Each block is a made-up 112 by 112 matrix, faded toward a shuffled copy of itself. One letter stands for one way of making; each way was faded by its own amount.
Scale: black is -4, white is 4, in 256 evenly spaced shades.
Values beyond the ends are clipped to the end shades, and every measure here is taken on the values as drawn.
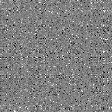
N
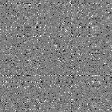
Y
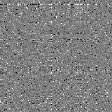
N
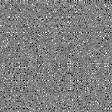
N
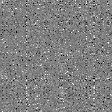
N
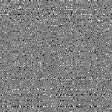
Y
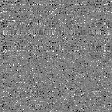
N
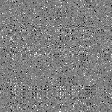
N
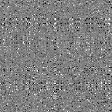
Y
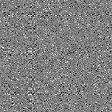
N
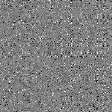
N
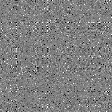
N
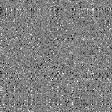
N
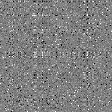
N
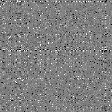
Y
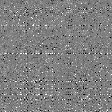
Y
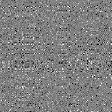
Y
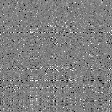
Y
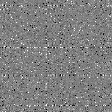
N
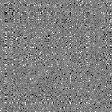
Y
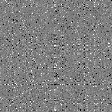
N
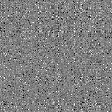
N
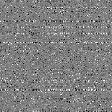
Y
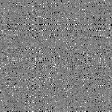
Y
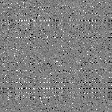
Y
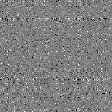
Y
